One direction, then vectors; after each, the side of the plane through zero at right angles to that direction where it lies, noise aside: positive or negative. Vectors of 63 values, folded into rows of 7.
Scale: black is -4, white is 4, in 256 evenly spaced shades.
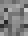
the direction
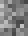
negative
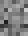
positive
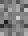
positive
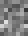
negative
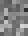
negative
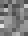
negative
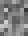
negative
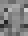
positive
